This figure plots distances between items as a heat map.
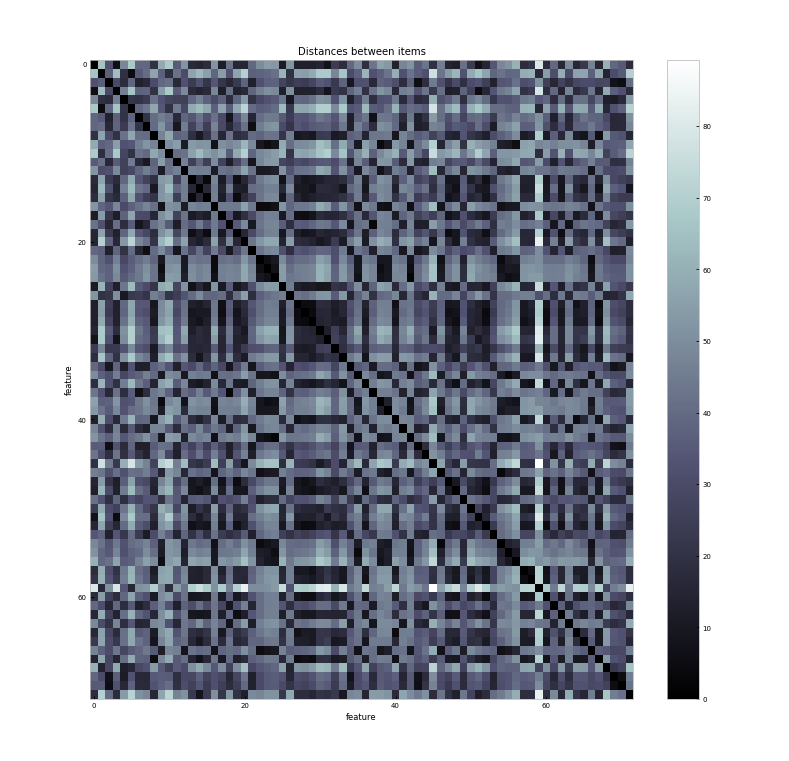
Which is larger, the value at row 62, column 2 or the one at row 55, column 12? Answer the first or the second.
the first
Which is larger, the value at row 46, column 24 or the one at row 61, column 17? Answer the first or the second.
the second
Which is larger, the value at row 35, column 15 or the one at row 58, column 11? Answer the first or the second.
the first
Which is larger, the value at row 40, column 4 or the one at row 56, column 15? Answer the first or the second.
the second
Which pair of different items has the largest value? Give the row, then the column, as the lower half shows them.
59, 45
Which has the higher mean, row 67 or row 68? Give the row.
68
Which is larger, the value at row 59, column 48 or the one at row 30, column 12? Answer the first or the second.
the first
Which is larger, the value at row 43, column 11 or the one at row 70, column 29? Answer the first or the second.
the second
